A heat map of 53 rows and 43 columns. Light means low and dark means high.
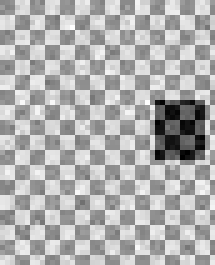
The halves do not mirror each other. The ninth with the highest average is the middle right. Overall the values sit about 30% of the way up the scale. An odd patch, higher than its surroundings, sits in the middle right.
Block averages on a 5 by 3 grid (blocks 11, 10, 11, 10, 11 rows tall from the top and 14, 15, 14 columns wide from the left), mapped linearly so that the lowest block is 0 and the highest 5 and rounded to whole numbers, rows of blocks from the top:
000
001
005
000
000
